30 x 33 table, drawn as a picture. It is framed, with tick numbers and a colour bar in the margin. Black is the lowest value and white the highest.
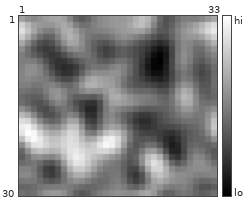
Average level on the scale: 50%. Lone odd cells: none. Odd rows or columns: none. Grain: blotchy.
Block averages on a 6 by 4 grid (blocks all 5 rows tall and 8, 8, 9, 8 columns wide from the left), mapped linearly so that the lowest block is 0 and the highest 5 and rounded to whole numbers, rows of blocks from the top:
3 2 2 3
1 1 0 2
2 2 2 2
3 2 1 2
4 5 2 1
2 2 2 2
